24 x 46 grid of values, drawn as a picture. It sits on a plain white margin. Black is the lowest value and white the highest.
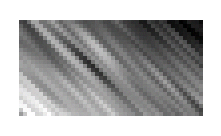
The histogram is bell-shaped. The field climbs toward the bottom left. Neither half mirrors the other. The bottom left is the ninth with the highest average. No row or column stands out.
